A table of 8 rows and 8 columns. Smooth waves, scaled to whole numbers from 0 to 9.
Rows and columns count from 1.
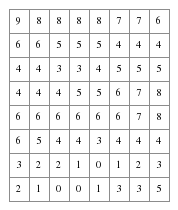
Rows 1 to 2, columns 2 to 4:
8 8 8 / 6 5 5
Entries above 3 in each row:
8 8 6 8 8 7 0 1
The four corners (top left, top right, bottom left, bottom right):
9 6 2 5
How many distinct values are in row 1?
4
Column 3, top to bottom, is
8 5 3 4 6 4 2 0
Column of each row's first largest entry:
1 1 6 8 8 1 1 8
